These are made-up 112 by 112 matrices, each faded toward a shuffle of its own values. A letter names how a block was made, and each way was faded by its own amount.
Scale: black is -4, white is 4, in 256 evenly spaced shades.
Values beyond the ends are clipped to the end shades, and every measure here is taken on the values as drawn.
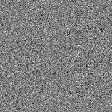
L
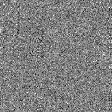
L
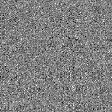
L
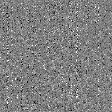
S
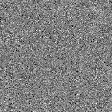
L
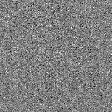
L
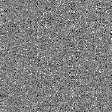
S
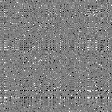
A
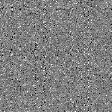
S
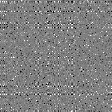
A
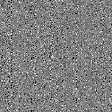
S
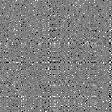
A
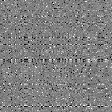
A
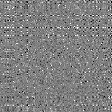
A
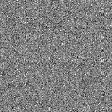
L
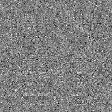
L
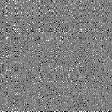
A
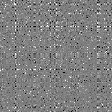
A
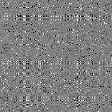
A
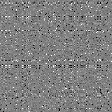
A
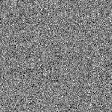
L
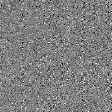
S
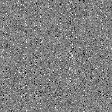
S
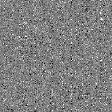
S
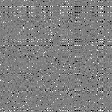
A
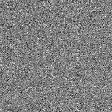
L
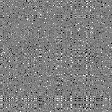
A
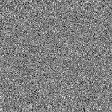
L
